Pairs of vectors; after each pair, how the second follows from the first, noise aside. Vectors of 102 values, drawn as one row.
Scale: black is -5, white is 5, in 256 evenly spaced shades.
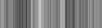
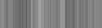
shrunk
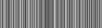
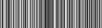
scaled up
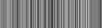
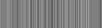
shrunk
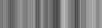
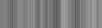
shrunk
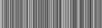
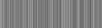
shrunk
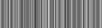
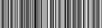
scaled up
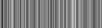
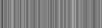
shrunk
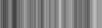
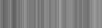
shrunk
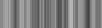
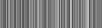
sign-scrambled
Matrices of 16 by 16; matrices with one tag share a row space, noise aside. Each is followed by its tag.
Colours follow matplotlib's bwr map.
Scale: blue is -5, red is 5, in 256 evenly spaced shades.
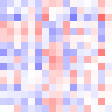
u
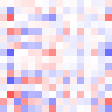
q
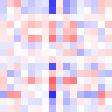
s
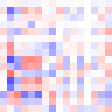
q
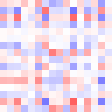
u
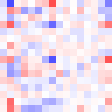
q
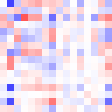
q
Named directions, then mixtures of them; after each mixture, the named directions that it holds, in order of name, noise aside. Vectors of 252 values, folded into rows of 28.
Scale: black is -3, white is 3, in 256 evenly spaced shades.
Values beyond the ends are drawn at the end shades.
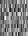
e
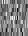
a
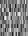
e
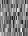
a, e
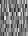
e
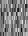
a, e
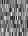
a, e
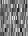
a, e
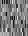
a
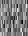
a, e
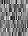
a, e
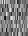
a, e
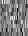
a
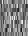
a, e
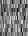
a, e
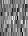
a, e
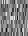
a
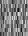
a, e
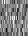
a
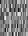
e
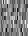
a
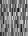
a, e
